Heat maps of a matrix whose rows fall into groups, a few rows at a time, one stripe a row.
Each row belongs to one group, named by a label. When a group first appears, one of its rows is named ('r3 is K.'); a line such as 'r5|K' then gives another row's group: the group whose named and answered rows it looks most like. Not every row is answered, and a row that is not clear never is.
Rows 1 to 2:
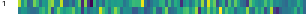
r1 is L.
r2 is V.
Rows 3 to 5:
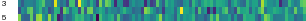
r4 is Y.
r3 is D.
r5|D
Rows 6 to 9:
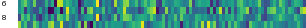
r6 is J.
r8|J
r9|L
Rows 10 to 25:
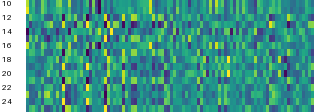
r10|L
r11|L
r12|J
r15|J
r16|L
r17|J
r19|D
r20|V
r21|J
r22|D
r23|D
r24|D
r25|J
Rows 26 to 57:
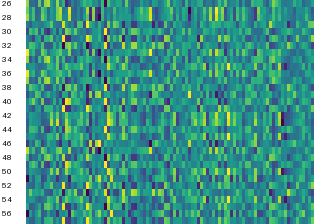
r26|D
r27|L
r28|L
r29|D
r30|J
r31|D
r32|J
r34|D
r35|V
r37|D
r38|J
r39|Y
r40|J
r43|V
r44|J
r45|V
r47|L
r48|D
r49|J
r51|Y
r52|D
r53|J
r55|D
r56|Y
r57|D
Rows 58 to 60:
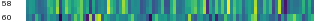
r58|V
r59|V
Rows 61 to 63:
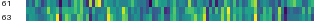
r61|Y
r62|V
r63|V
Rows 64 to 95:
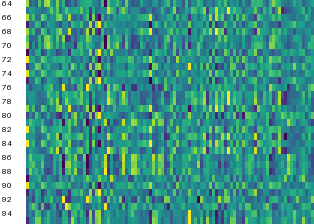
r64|D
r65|V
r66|L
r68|L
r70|D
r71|Y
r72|L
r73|Y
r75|Y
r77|V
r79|L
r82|L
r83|V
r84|L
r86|J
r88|J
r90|L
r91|Y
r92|D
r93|J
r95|Y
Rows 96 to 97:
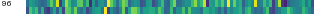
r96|V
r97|J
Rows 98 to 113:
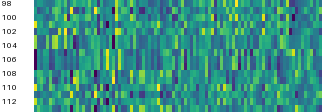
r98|V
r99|D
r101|L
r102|V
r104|D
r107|Y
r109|J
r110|L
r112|L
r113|J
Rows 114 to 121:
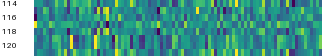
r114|V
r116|Y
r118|Y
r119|D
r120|D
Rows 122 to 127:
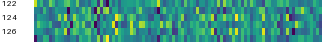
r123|Y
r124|V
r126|V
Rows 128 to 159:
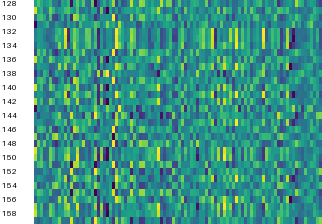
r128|J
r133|V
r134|V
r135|J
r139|J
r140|L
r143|Y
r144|D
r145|V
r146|J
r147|D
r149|L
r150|L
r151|J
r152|D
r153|V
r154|D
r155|J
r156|V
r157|L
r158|L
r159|D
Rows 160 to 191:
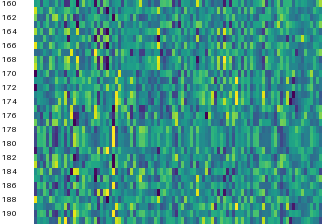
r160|Y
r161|L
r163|Y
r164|L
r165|Y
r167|D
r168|L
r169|L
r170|Y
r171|V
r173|V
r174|V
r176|D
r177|D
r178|J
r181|Y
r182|D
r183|D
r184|J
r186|J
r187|Y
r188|L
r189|V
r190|J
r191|V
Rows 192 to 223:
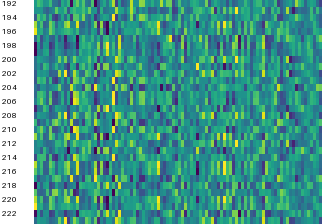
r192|J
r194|J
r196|L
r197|Y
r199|Y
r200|V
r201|Y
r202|V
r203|J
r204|D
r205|J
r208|V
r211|L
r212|V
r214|J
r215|L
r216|L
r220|L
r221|L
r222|Y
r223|V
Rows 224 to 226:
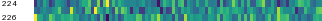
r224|Y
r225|D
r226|L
